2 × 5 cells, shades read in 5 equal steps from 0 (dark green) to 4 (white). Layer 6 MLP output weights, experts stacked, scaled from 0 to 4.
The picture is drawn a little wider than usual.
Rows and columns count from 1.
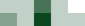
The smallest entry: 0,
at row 2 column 3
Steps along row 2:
up down up same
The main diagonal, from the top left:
3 3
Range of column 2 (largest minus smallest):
0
